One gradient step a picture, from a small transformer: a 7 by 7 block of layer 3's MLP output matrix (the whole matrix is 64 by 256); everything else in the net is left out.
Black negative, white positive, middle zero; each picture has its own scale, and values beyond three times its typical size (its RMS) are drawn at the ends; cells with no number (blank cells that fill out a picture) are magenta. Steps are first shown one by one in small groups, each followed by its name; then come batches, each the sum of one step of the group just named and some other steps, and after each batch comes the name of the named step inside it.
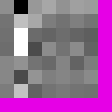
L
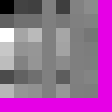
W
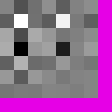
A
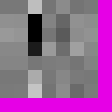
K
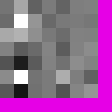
A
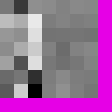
L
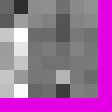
L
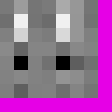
A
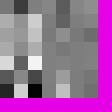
L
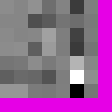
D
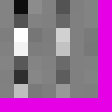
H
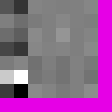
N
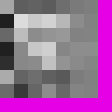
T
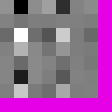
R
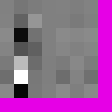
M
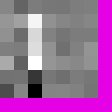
T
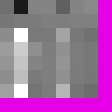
R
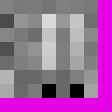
T
